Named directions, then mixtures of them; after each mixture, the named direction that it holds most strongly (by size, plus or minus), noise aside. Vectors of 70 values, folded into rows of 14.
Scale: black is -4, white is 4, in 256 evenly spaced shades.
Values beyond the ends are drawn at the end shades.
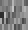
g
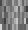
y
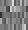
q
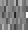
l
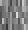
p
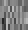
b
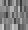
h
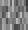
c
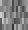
g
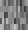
h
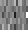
l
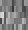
g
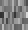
g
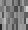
y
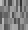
h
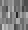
c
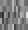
g
